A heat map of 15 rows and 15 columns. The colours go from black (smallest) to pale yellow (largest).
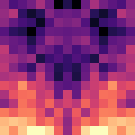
No regular stripes run through it. The texture is blotchy. It is mirror symmetric from left to right. The field climbs toward the bottom.
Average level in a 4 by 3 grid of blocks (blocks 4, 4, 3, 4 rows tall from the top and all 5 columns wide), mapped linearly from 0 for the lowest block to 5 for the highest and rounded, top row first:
000 / 101 / 313 / 545
